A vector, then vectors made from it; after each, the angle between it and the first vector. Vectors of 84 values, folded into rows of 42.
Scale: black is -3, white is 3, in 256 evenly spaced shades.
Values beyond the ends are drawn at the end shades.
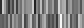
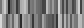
partly aligned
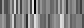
partly aligned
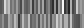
orthogonal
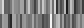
orthogonal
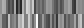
partly aligned
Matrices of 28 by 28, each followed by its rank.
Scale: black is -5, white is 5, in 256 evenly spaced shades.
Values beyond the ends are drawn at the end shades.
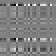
one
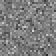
full rank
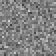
full rank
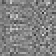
five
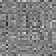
five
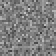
full rank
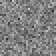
full rank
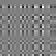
one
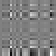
one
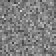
full rank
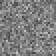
full rank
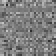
five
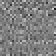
five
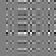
one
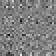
five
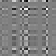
one
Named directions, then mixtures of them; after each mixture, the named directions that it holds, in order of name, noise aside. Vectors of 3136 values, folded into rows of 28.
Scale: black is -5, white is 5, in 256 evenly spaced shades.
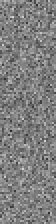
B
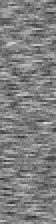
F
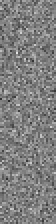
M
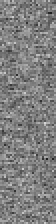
B, F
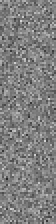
B, M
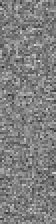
B, F, M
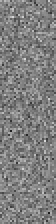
B, M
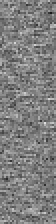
B, F, M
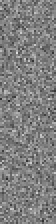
M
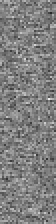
B, F, M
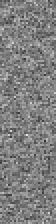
B, F, M
